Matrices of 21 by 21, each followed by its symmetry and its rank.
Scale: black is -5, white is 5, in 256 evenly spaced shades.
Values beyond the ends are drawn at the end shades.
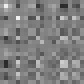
symmetric, rank two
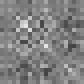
symmetric, rank three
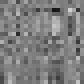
neither, rank three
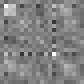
symmetric, rank three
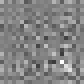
symmetric, rank three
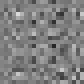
neither, rank three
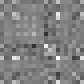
symmetric, rank three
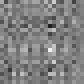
neither, rank three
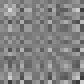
symmetric, rank two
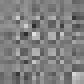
symmetric, rank two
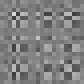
symmetric, rank two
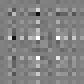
symmetric, rank two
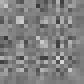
symmetric, rank three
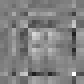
symmetric, rank two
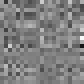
neither, rank three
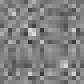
symmetric, rank three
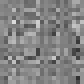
neither, rank three
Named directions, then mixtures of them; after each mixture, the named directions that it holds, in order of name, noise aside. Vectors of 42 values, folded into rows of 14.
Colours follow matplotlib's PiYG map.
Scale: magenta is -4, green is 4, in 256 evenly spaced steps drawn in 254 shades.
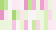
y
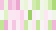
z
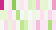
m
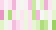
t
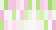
y, z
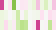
m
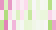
m, y, z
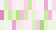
m, t, y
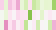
z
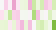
m, t, y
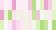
t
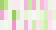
y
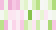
z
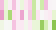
t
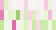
m, t, y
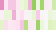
t, y, z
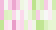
t, z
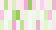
m, y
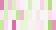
m, y, z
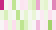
m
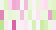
t, y, z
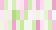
m, y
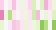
t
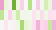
m, t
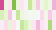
m
